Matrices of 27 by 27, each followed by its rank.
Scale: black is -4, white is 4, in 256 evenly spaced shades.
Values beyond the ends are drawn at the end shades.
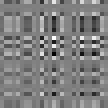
one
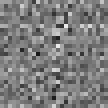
five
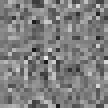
five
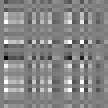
one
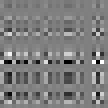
one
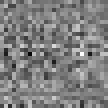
five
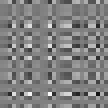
one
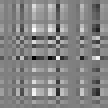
one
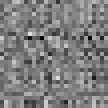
five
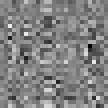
five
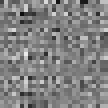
five
